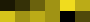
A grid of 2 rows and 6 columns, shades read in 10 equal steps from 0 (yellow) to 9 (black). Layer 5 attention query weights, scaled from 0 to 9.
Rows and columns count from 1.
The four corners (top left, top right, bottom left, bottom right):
8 2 1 6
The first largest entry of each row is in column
1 5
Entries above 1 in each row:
5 5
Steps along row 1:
down down down down up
